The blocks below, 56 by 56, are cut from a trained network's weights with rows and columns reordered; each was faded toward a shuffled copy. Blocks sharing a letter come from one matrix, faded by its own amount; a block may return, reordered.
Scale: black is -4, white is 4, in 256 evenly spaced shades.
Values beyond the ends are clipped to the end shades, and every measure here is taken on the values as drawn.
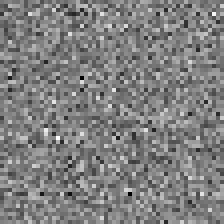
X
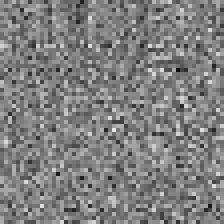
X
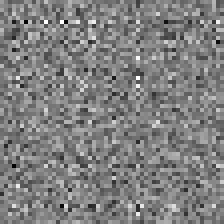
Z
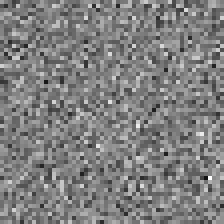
X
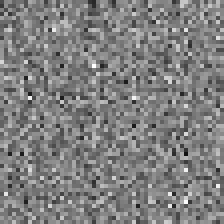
Z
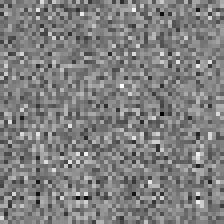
Z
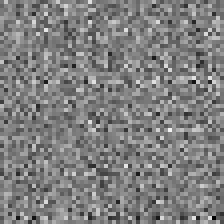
Z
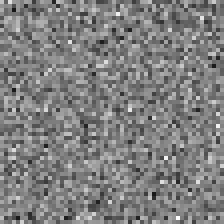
X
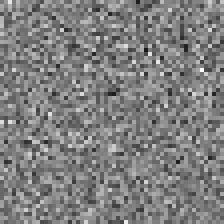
X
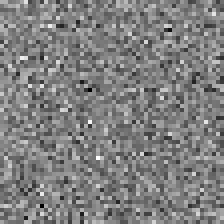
X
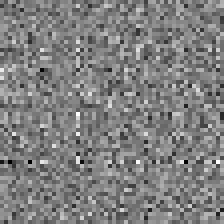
Z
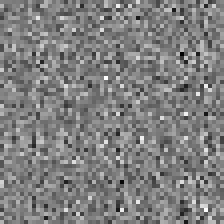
Z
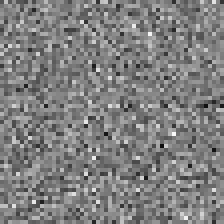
X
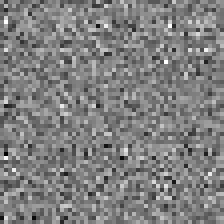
Z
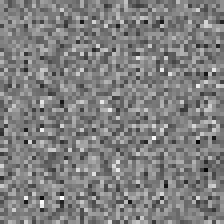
Z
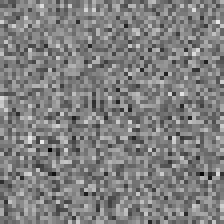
X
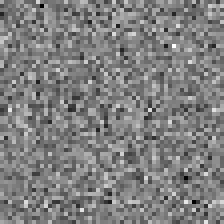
X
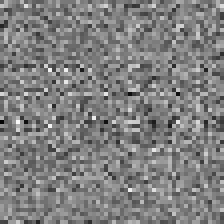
Z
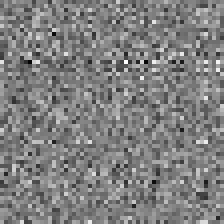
Z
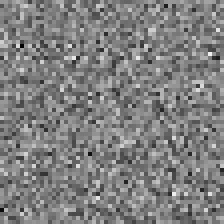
X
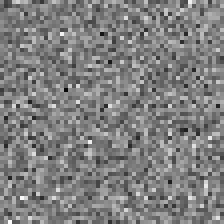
X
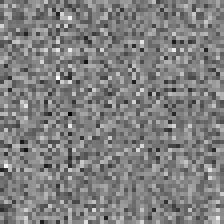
Z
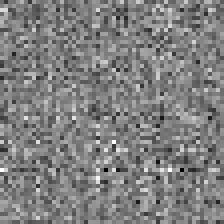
Z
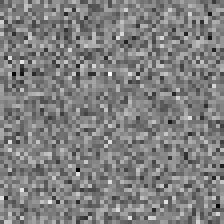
X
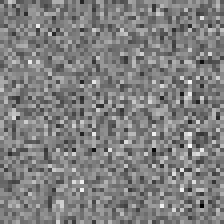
Z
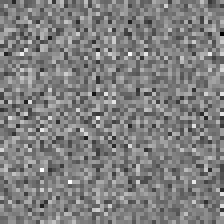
Z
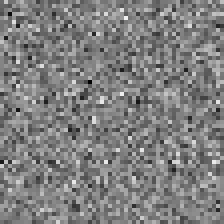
X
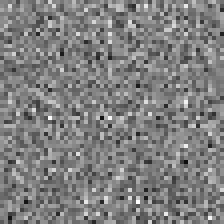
Z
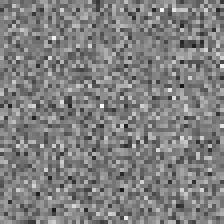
X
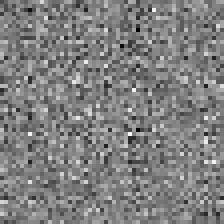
Z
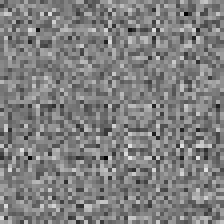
Z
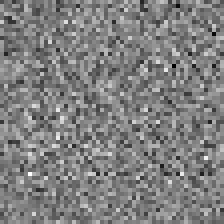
X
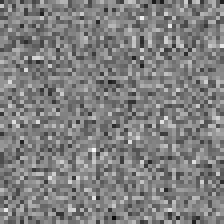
X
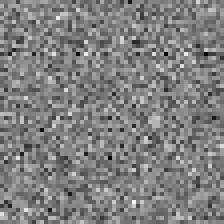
X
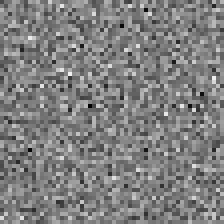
X
